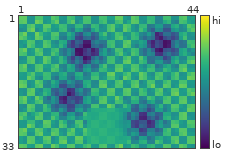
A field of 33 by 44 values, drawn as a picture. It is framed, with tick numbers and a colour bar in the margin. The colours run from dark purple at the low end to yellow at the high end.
An odd patch, calmer than its surroundings, sits in the bottom middle. Neither half mirrors the other. The bottom middle is the smoothest part. Four dips sink into the field. No single row or column stands out from its neighbours.
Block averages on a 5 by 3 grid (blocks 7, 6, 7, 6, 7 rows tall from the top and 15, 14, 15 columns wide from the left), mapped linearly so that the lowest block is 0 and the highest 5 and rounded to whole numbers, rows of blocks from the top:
4 3 1 / 3 0 0 / 2 4 5 / 1 3 2 / 5 4 2
